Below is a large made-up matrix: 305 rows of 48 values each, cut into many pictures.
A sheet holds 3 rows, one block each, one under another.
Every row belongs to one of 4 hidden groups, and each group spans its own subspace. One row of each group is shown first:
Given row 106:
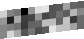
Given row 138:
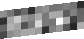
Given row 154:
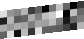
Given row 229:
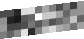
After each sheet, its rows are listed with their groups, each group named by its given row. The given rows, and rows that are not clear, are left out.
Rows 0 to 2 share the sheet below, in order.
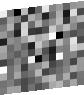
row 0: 138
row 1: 154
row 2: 106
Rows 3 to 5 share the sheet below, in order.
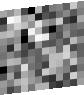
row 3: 229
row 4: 106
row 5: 106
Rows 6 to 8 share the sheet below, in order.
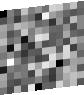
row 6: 106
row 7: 106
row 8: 154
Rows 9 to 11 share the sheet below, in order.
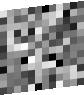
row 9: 154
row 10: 229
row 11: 154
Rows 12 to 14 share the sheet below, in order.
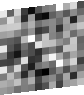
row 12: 229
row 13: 229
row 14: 229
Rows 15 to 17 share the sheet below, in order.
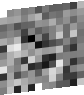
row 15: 106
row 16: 229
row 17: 154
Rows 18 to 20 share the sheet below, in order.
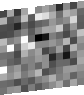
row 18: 229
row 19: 106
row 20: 106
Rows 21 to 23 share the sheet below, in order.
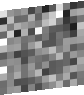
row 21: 154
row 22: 106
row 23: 106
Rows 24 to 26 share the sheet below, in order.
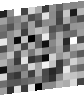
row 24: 138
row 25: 138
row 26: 154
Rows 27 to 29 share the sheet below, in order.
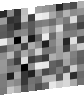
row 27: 229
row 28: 138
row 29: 106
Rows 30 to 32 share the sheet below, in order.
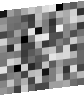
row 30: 154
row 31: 106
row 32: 138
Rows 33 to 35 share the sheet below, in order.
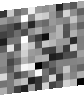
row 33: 229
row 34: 106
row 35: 138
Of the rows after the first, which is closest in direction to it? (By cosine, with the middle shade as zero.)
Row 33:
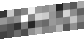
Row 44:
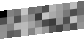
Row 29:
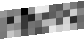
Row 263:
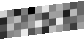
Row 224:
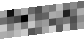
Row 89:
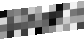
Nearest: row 89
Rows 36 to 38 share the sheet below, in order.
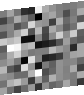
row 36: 138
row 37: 229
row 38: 138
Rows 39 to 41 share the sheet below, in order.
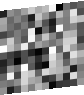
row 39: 154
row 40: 229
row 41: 106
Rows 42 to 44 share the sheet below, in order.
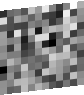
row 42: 154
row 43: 106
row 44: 106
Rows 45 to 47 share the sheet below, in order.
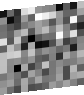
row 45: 229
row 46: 229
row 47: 138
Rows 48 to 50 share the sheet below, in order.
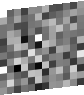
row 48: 106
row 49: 138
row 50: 138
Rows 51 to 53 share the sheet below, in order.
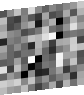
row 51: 138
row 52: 154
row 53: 229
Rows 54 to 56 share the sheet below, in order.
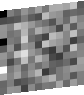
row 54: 106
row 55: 106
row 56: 106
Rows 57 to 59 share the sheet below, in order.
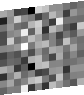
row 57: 138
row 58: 229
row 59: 138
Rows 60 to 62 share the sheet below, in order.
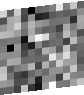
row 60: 229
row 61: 106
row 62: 229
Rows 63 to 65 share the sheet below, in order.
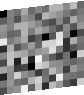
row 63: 106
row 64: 154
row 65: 138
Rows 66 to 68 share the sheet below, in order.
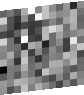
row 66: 229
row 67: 138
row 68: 106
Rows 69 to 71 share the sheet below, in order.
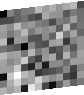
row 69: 106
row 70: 229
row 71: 229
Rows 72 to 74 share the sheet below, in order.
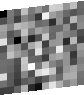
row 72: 106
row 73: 138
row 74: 229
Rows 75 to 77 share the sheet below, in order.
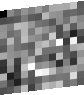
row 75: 106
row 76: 154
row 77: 229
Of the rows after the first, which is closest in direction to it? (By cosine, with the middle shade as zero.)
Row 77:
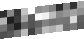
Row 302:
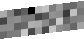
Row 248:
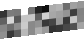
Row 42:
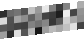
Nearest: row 42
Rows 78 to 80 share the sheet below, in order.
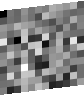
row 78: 106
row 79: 138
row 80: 106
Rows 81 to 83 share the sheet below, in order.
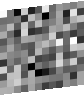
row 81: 138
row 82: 154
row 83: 229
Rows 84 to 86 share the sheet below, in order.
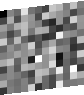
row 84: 106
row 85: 154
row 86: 154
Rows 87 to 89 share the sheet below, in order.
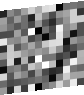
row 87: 154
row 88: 154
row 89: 154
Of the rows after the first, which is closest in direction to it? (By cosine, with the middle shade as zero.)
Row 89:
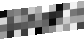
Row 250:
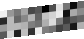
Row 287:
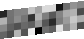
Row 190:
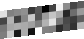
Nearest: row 287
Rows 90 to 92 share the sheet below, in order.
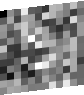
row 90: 106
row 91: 229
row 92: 106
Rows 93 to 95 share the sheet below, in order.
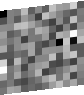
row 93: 106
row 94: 154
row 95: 106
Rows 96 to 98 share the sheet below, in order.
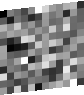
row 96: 106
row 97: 229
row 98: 154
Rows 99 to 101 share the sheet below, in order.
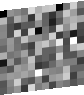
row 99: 154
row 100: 154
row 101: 138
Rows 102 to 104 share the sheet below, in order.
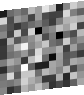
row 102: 154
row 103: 229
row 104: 106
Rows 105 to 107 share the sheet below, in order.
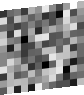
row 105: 154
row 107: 154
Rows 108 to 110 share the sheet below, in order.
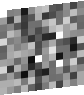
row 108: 106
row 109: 154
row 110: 229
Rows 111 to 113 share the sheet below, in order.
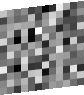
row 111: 154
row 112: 138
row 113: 138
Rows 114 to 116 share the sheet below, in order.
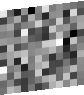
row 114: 138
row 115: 154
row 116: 106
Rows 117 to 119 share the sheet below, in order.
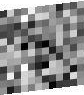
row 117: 229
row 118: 229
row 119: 106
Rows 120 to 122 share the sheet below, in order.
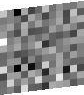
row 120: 138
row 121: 106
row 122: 138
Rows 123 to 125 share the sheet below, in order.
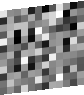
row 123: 154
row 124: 138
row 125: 138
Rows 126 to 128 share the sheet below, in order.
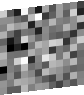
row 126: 138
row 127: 229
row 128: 106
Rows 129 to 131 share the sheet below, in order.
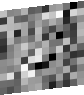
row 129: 154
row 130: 229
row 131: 106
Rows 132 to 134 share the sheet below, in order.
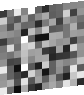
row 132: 138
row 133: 106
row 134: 138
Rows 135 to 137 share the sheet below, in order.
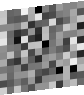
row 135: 138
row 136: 138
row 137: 154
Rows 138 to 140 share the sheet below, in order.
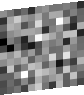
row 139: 106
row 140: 229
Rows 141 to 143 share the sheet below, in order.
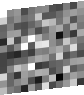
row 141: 106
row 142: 229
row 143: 138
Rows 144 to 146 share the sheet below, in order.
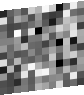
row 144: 154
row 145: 154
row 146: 229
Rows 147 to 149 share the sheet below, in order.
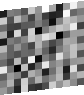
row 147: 154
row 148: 154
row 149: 138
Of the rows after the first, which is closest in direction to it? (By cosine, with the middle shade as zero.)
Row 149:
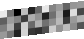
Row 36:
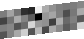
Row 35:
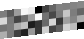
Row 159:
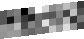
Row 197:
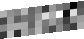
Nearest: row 197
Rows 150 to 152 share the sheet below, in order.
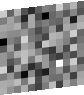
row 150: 229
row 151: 106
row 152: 229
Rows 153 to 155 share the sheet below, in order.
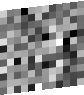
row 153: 106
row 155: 154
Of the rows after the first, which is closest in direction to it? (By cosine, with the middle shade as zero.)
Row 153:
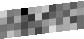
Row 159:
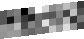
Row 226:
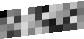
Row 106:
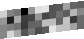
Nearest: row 106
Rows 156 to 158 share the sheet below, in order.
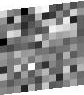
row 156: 106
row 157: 106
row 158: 138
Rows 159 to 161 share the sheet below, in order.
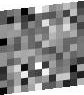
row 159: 106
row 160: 106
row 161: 138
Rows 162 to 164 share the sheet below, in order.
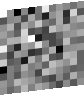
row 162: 138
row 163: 138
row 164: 106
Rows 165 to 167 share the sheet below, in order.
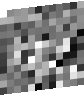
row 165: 106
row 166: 138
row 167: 154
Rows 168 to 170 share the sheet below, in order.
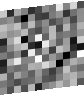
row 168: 229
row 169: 138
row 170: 154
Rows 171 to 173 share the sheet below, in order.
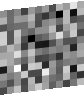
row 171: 154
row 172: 229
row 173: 138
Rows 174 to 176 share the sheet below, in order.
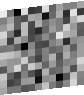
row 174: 138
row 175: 229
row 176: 138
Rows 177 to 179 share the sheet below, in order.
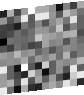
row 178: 106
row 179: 138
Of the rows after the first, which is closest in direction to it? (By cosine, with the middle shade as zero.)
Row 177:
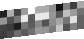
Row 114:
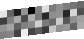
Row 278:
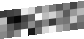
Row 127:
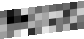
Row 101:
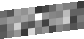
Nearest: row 278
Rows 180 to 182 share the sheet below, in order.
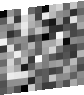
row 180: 106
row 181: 154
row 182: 229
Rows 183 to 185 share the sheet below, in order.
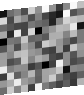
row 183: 154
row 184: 106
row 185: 154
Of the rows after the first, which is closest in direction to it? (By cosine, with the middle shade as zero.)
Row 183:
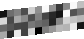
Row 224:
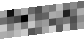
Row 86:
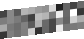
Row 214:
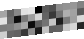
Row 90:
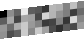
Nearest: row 214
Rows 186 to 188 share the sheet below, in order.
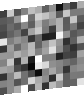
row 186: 229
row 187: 154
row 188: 138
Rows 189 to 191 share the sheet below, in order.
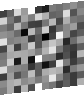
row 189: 138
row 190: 154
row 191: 154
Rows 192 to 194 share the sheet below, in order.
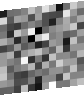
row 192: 154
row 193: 138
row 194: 229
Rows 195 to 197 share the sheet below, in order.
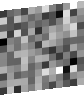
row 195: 154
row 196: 106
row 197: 154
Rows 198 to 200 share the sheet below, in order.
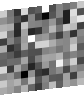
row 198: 138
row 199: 229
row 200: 229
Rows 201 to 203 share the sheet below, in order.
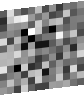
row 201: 229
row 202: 229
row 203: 138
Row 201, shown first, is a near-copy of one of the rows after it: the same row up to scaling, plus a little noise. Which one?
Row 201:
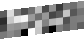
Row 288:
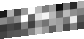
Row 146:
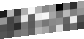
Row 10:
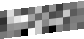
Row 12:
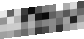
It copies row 10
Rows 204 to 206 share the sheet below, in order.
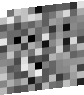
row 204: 106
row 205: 138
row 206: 138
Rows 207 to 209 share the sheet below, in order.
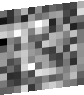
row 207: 229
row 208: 106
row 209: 229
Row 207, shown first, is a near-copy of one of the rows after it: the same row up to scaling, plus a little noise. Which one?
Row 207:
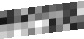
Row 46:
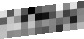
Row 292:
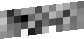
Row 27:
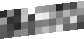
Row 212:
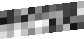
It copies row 212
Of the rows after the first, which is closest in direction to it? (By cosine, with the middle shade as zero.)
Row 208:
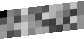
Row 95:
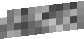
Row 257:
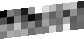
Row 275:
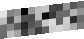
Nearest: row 257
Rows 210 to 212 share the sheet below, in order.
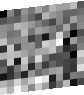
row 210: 106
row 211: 154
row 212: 229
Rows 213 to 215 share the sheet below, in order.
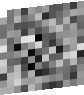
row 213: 106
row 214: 138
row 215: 229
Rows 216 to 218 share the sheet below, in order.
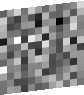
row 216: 138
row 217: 138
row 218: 106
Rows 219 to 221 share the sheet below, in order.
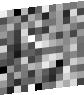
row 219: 138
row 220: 229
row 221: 154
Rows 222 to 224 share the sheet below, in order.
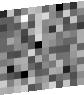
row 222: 229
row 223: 138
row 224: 229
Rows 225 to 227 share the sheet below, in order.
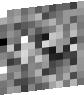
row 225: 106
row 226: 106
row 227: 106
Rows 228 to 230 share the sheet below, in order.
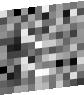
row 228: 138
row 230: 229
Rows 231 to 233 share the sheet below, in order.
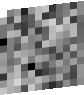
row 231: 106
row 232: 106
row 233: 229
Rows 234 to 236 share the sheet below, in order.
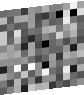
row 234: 154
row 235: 229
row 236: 138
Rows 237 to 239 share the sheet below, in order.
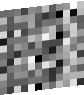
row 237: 154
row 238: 154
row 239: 154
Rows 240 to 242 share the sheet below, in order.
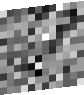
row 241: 154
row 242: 138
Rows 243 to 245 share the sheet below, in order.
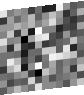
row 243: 154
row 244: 106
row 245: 138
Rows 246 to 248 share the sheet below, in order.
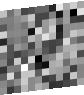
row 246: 154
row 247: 154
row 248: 106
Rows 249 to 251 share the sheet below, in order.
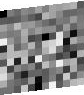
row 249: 106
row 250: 154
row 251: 229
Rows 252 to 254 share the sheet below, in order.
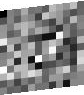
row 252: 106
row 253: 154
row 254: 106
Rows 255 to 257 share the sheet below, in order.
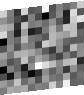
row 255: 138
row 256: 106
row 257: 106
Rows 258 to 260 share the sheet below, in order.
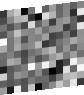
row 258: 138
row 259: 106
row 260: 154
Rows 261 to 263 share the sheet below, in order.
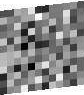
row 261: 138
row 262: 229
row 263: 138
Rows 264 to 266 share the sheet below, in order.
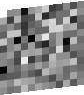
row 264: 106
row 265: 138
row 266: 106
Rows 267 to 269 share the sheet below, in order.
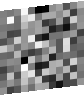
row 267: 106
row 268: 138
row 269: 106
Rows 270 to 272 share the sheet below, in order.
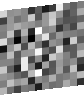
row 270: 154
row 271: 138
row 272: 138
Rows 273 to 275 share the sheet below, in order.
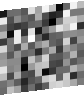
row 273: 154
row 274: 138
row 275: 106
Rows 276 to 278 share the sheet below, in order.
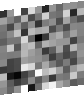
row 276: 138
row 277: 106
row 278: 229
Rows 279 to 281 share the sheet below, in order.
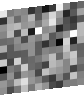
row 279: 154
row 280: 154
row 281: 106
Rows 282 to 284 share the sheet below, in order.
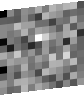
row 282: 106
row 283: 106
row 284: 106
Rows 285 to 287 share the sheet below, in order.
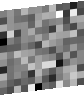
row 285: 154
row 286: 106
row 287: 154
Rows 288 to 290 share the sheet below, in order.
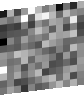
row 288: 229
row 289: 106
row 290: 106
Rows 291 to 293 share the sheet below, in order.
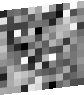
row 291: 154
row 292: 229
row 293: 229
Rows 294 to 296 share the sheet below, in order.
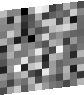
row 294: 106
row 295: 138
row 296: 138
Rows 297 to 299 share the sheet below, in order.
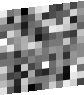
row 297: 106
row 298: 106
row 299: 138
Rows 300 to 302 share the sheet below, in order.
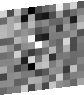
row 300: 229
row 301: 138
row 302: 138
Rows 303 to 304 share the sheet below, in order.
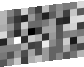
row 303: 138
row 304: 138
